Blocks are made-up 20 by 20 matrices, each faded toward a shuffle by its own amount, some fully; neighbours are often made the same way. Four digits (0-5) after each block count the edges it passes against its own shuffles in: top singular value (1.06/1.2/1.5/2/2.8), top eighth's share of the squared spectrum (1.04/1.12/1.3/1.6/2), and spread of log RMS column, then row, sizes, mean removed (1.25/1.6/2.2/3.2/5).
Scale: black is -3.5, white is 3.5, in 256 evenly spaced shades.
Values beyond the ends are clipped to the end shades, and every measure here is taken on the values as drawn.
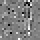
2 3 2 0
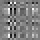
4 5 3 3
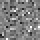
2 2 0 0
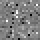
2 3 1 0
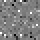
2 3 0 0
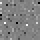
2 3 0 0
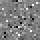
1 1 0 0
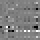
3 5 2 2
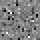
1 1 1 0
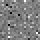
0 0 1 0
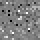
0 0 0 0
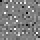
1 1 0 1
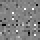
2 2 0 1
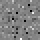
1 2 0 0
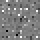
2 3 0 0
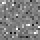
0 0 0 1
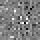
2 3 0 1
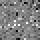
1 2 0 0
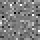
1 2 1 0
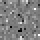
1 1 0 0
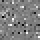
1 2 0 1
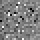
0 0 0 0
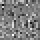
3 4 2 1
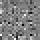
3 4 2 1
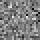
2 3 1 0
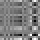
4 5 3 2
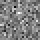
0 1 0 0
